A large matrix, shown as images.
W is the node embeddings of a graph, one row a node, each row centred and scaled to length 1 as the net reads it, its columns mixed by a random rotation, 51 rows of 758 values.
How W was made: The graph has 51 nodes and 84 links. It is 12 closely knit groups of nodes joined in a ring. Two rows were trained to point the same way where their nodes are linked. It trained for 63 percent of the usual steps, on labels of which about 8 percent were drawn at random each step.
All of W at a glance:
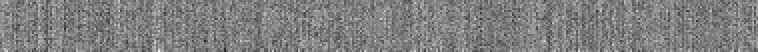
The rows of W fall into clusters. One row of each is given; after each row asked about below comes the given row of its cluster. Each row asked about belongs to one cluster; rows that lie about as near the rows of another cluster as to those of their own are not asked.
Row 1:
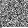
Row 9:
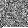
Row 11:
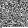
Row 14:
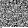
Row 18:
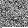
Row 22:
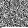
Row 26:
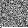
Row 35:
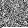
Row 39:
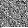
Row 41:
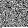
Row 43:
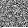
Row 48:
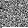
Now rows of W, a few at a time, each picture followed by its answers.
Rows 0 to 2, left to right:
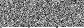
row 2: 48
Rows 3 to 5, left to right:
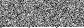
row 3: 1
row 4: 41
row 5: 35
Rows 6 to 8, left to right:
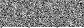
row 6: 9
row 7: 22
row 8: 14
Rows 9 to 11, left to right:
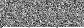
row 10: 11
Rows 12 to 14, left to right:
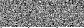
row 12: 14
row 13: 26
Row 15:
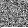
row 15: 43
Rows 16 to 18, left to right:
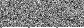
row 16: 1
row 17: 11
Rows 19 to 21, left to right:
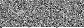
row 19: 18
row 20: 43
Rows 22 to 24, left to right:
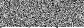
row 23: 14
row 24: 48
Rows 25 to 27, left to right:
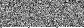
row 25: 1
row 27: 9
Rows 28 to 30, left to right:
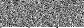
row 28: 22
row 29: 11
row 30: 48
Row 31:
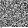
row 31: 14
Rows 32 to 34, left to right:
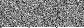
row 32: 39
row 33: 41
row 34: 26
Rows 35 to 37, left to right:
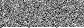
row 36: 41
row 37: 35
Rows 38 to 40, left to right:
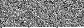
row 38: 18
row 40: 41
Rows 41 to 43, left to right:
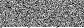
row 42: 35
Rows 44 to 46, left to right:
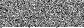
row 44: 18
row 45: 1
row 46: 43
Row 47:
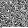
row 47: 11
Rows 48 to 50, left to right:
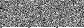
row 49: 43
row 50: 48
